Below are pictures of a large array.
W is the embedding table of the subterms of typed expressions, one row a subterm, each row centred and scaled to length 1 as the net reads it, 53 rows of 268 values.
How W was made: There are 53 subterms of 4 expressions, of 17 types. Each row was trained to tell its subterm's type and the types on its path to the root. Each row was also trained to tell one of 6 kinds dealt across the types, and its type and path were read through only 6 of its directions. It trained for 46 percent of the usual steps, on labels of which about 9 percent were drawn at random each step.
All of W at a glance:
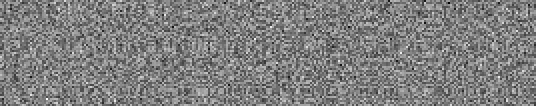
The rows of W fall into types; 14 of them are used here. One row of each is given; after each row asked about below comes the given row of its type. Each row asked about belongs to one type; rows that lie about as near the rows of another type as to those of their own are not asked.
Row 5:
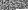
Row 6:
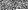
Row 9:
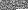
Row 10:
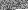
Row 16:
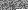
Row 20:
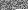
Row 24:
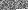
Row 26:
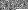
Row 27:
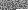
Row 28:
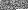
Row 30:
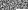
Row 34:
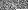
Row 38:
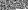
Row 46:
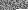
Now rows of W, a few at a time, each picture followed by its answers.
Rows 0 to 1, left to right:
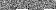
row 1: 30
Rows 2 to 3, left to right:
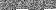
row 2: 16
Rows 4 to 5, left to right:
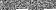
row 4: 16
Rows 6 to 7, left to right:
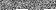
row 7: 26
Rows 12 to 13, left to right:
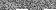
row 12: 34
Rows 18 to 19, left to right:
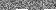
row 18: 34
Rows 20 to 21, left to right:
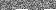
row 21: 24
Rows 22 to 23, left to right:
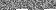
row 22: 30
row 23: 24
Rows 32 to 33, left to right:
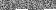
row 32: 27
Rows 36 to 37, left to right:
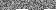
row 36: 26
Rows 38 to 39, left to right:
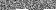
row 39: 27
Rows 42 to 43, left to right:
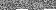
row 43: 34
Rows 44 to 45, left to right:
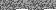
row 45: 46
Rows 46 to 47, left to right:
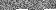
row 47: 30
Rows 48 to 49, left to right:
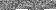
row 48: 10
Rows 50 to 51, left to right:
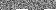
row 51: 46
